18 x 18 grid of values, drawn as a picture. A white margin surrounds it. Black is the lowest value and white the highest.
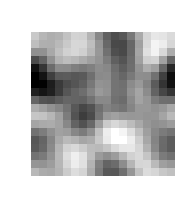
The ninth with the lowest average is the middle left. There are no lone odd cells. The bottom middle is the ninth with the highest average.
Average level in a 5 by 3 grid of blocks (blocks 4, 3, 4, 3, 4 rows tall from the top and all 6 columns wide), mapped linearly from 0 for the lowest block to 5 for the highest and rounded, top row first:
4 3 5 / 0 2 2 / 2 2 3 / 3 5 4 / 4 4 4
